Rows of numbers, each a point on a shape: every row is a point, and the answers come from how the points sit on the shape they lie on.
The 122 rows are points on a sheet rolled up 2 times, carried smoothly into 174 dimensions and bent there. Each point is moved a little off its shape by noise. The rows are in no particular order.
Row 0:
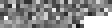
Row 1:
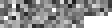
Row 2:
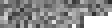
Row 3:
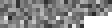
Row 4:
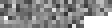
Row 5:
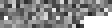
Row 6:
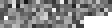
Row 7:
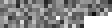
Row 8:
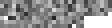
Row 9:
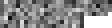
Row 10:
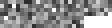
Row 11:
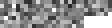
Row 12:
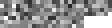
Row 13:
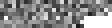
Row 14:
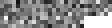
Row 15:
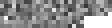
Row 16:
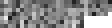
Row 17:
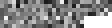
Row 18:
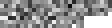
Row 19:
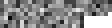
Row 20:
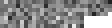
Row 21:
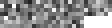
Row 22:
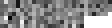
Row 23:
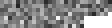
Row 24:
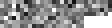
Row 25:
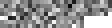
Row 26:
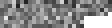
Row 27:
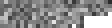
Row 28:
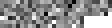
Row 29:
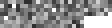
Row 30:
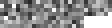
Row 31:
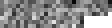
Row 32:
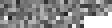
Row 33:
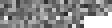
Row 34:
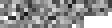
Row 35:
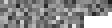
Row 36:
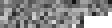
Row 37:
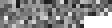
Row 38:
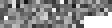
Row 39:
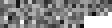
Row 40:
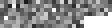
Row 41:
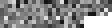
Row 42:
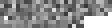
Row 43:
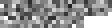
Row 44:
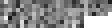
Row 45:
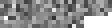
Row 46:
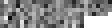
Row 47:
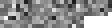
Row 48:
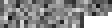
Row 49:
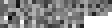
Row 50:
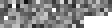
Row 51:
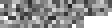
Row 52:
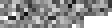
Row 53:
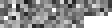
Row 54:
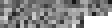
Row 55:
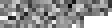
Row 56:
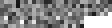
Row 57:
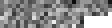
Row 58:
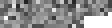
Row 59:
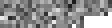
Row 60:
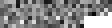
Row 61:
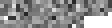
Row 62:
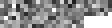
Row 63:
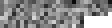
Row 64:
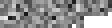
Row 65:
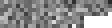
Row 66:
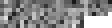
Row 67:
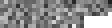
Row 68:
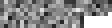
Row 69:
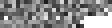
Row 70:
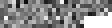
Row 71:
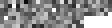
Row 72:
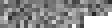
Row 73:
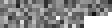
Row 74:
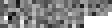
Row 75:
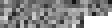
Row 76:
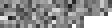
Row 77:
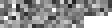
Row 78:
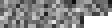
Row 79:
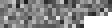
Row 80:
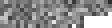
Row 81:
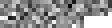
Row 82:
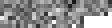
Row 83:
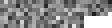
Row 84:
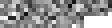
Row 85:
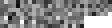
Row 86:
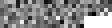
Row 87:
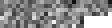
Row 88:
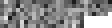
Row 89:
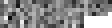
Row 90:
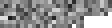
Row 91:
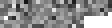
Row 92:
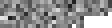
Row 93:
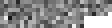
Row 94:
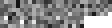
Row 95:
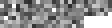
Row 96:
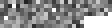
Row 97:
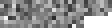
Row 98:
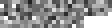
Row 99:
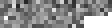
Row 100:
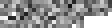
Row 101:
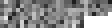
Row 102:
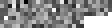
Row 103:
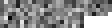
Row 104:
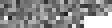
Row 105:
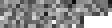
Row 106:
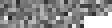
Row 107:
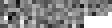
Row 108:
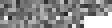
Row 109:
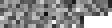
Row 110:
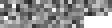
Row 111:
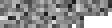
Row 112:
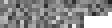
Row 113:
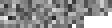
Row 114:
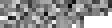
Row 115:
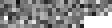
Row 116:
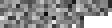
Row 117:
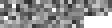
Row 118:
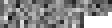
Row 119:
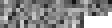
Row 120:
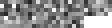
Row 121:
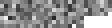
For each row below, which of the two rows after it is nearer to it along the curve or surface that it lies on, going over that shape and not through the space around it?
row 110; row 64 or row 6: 6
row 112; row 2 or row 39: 2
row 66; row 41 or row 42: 41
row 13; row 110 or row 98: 110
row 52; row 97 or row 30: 30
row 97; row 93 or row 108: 108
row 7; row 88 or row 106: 106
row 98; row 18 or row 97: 18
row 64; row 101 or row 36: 36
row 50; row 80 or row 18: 18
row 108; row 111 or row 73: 73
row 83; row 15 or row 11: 15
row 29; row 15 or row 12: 12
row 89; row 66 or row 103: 103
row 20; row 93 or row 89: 93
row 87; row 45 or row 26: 45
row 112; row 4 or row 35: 35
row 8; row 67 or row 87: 87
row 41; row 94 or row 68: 94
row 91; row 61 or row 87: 61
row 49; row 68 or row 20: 68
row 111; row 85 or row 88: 88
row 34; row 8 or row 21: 21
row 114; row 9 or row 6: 6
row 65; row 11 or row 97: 97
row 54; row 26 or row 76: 76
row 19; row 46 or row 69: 46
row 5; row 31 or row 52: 52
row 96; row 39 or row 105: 39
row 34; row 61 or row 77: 77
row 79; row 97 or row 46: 97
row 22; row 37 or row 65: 37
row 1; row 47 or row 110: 110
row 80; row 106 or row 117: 106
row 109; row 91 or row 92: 92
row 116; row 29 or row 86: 86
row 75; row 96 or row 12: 96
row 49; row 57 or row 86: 86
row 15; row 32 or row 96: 32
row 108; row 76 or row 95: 76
